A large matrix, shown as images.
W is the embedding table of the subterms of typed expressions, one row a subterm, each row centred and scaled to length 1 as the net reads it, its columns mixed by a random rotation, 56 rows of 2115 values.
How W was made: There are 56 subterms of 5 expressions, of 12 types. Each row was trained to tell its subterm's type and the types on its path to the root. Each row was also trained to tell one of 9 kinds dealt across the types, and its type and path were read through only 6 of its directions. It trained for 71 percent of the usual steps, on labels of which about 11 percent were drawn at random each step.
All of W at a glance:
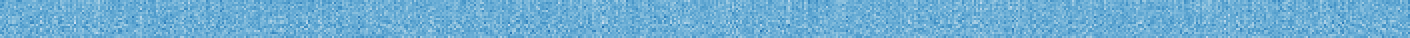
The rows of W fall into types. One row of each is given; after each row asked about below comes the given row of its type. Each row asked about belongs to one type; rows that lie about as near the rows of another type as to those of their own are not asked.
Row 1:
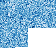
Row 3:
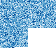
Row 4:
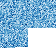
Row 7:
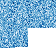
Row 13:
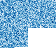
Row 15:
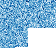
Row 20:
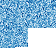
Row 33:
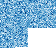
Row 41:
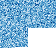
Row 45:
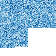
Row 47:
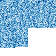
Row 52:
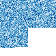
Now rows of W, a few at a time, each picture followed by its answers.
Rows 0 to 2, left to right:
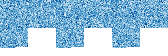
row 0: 15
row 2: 1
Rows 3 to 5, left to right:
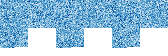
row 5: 13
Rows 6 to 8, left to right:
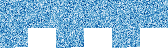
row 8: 1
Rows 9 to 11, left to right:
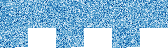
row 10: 20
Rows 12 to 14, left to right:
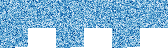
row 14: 20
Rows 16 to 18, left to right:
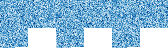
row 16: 47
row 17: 4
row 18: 1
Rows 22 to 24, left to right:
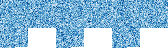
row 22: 4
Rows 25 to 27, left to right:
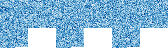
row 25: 20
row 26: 15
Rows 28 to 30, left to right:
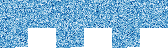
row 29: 41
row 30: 33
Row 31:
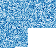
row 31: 15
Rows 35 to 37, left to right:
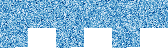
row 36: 4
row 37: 1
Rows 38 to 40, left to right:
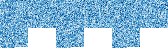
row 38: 52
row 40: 41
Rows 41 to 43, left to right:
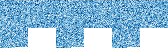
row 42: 33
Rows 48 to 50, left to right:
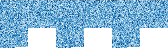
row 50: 47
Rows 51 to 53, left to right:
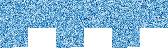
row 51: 41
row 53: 15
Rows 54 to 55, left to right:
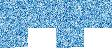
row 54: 20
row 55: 52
